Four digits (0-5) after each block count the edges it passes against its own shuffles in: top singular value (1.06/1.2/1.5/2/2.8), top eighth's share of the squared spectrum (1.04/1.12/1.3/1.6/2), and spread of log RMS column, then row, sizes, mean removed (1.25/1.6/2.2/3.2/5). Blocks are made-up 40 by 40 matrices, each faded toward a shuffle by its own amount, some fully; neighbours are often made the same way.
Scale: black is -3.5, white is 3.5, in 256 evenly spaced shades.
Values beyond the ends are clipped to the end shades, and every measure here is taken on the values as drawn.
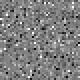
1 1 0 0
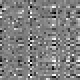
4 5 3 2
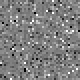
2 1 0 0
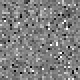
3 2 1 0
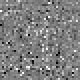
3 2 1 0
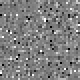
0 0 0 0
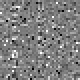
3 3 1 0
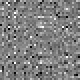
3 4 2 2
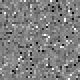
2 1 0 0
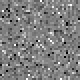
1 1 0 0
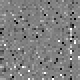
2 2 1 0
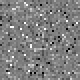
1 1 0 0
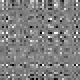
4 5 3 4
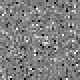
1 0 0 0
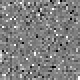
1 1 0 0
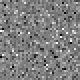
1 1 0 0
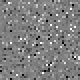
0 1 0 0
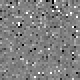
1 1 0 1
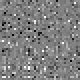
3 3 1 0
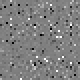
3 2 1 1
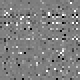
4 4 1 2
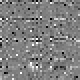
4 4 2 2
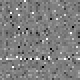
3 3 0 0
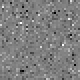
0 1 1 0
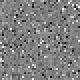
1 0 0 0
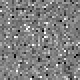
0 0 0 0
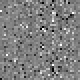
2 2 2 0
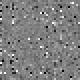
1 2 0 0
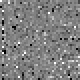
2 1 1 0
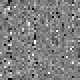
2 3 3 0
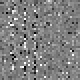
2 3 2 0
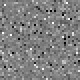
0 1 0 0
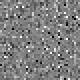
1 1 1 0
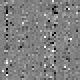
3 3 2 0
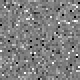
0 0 0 0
